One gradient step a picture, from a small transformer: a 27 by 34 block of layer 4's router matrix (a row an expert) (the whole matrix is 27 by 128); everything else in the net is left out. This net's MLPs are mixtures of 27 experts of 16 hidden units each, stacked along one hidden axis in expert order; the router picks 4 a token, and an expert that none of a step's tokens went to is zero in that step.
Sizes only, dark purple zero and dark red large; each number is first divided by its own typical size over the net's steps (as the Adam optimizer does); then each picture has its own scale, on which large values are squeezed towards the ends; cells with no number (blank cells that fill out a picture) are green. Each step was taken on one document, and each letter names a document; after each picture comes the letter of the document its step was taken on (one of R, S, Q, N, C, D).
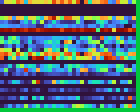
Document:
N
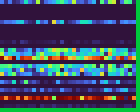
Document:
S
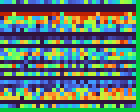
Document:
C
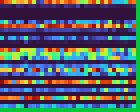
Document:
N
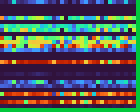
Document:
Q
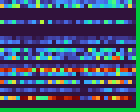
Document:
S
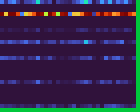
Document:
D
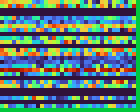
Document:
N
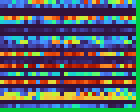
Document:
C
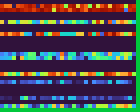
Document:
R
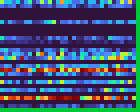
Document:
S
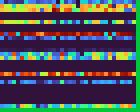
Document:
R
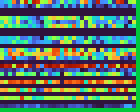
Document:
C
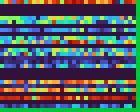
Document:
C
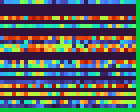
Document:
Q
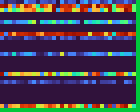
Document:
R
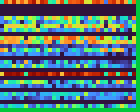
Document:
N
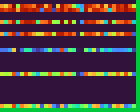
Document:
R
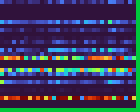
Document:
S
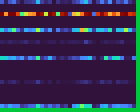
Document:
D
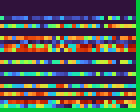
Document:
Q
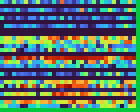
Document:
Q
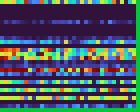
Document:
S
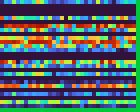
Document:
Q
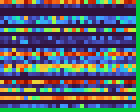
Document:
C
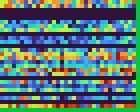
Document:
N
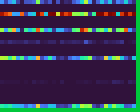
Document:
D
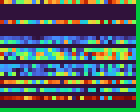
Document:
S
